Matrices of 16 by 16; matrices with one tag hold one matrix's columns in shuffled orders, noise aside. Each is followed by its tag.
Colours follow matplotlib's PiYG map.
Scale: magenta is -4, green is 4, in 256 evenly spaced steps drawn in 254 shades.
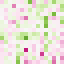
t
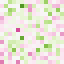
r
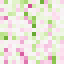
t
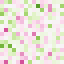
r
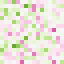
r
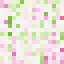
t
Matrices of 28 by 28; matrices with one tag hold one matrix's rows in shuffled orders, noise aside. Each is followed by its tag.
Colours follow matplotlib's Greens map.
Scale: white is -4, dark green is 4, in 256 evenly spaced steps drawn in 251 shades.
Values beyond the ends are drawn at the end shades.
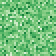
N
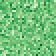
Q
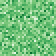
Q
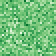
N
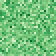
Q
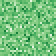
N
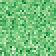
Q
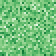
Q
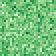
N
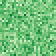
N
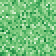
Q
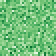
Q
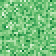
N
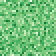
Q
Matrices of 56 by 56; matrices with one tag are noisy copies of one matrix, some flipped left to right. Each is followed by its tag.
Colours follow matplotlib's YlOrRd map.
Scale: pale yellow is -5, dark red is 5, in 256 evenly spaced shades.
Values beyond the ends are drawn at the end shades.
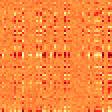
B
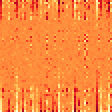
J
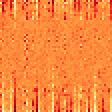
J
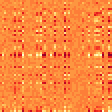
B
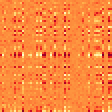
B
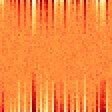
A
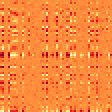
B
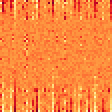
J
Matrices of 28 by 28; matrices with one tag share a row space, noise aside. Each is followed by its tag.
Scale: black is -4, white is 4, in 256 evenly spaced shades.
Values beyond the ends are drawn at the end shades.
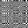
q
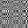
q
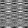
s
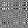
q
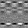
s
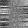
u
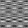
s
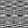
s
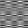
s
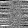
u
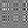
q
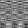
s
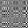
q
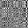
q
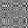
q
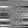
u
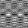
s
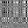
q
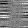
u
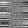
u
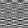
s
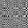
q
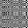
q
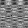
s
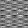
s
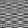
s
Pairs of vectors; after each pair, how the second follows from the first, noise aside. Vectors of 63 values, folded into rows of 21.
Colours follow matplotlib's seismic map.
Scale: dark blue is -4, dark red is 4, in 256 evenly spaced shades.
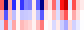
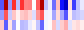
negated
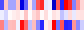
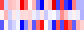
negated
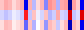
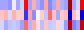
negated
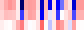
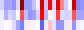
negated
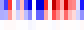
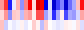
negated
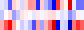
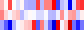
negated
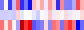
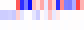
partly zeroed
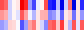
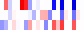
partly zeroed
